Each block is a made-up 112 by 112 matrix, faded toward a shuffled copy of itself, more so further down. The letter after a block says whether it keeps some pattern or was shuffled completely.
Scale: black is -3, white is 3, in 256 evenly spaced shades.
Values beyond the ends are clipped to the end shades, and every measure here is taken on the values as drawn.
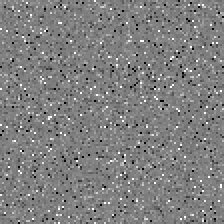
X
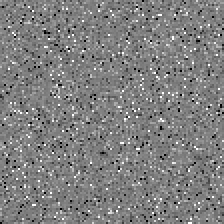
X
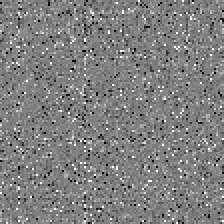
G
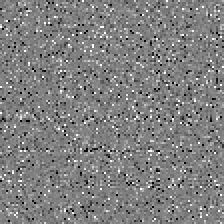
G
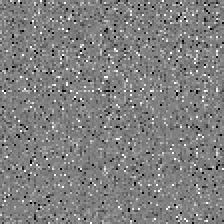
G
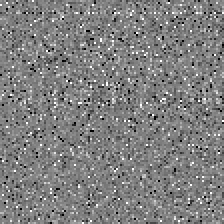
G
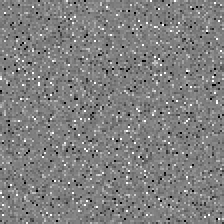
X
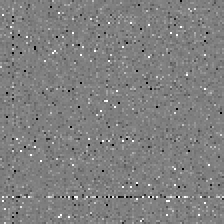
G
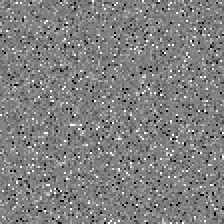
X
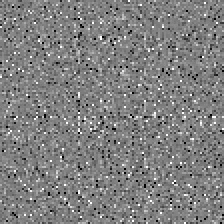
G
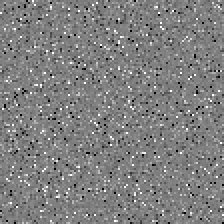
X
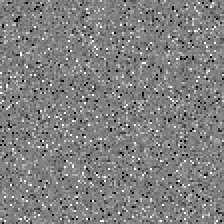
X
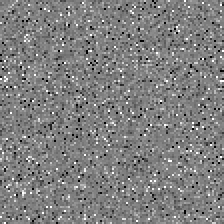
X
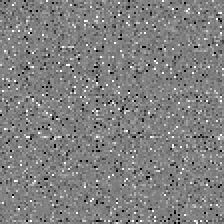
G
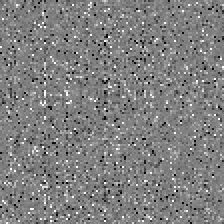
G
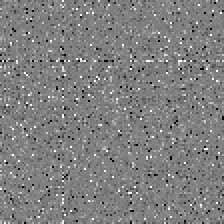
G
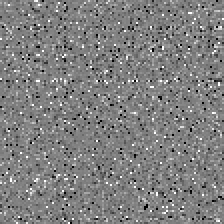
G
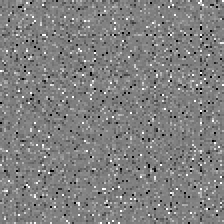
G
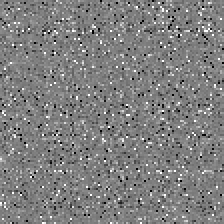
G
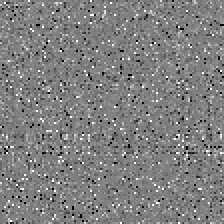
G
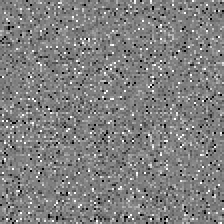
G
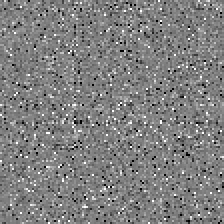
G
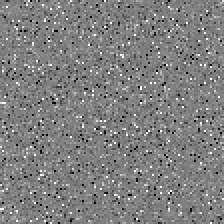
X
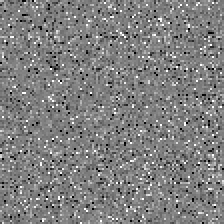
G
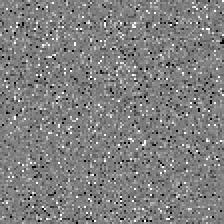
G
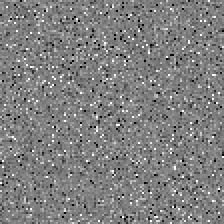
X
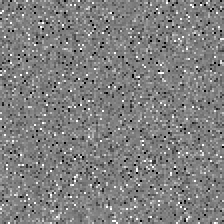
X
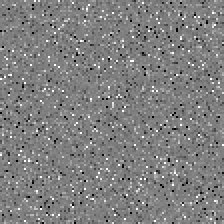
X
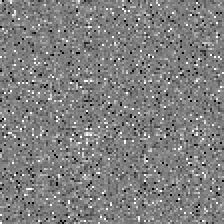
G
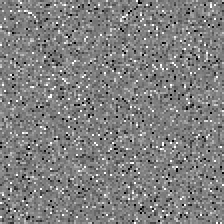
X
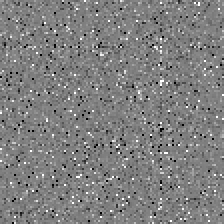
G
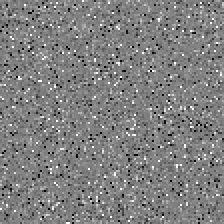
X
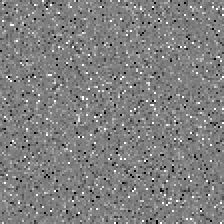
X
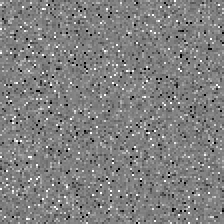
X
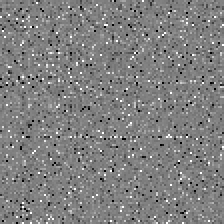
G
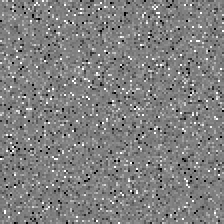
X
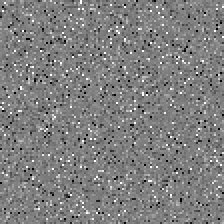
X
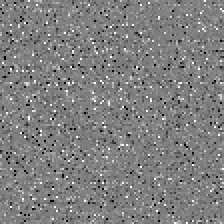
G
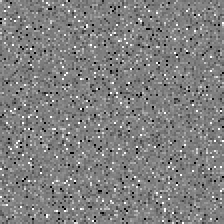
X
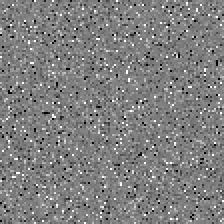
X
